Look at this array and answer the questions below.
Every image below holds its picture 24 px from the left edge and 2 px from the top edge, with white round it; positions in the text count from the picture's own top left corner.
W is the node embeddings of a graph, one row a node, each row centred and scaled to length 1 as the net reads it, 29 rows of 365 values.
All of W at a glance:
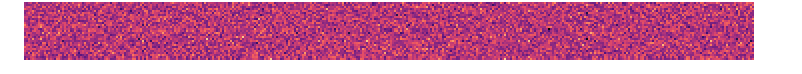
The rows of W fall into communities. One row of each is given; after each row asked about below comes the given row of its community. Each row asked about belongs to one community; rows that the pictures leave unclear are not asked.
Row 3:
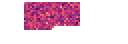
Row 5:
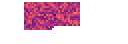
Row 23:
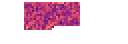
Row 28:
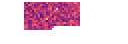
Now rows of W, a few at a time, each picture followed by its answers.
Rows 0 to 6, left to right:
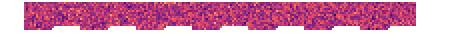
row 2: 23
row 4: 28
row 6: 28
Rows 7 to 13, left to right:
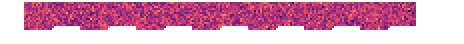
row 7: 23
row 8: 28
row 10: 3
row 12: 23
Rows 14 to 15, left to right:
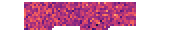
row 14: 23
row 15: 5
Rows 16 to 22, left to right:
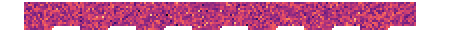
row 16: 28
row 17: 3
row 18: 5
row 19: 28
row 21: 23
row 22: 3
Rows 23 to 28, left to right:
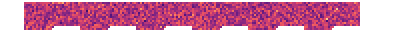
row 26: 23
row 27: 28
